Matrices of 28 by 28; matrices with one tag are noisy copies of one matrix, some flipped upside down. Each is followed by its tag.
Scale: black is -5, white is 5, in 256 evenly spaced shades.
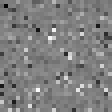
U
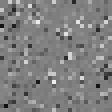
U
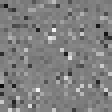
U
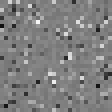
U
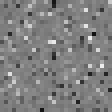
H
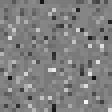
H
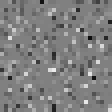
H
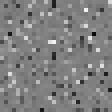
H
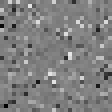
U
